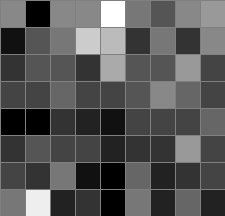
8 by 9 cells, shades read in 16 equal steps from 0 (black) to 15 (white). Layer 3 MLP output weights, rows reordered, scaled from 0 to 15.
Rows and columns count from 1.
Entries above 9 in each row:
1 2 1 0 0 0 0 1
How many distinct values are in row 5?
6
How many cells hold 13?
0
